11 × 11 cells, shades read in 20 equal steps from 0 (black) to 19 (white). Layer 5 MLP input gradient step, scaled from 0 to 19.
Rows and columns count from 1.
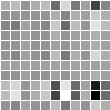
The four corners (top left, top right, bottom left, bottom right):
13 10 11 13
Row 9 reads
14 16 11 13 15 6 17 8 12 2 8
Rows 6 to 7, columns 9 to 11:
11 16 13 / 12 12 12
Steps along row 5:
same up down same up down up same up down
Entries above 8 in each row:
9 11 10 11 11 11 11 11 7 7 11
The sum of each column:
129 132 128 128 131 124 133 125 130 121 127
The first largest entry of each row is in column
7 10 10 6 10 10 1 10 7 7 10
